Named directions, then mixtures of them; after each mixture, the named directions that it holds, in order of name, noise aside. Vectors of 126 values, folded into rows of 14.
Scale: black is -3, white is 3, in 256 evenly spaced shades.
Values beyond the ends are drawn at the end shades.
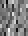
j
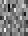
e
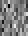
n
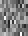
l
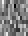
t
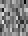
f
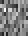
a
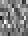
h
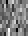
j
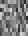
a, f, n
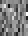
a, n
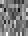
a, l, t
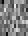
a, t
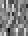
j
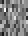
a, j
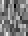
t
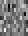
e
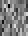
n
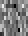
a, e, t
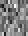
a, j, t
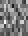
a, h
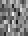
h, j, l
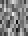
a, f, j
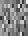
h, l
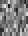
f, n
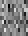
e, f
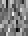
h, j, t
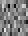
e, n, t
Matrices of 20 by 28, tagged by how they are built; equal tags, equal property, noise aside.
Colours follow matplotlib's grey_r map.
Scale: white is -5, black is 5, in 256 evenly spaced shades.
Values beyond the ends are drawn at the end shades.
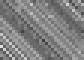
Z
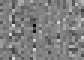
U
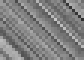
Z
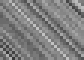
Z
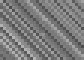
Z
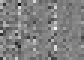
U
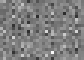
U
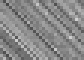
Z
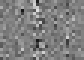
U
